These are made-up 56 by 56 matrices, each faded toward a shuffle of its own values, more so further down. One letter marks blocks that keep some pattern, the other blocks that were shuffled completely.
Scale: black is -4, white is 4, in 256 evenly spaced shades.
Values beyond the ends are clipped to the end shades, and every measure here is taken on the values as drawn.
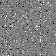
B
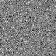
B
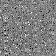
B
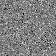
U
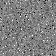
U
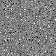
B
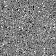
B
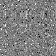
B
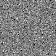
U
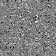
B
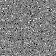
B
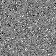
U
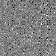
B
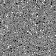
B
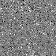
B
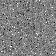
U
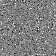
U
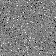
U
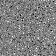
U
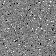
U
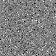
B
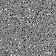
U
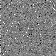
B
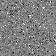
U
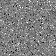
U
